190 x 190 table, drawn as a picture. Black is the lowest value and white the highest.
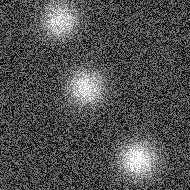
Overall the values sit about 30% of the way up the scale. No seam splits the table. Three bumps rise from the field. Neither half mirrors the other.
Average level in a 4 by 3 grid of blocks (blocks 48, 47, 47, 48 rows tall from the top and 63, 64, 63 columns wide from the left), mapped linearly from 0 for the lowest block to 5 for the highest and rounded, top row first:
3 2 0
0 4 0
0 2 0
0 1 5
